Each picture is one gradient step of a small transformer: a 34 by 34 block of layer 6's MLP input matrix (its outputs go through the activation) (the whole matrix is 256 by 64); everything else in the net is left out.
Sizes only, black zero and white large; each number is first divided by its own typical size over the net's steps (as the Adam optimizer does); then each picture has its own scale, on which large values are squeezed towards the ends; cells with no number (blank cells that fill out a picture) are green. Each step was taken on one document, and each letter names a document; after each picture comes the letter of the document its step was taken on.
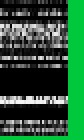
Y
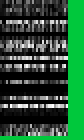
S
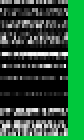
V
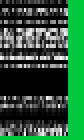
Y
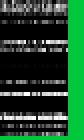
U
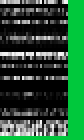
V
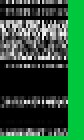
Y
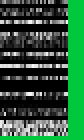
V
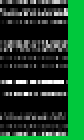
U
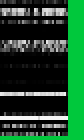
U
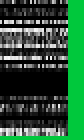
Y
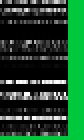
U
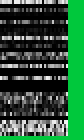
V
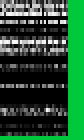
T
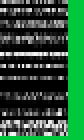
V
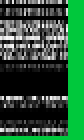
Y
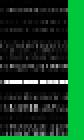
S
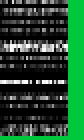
S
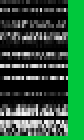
V
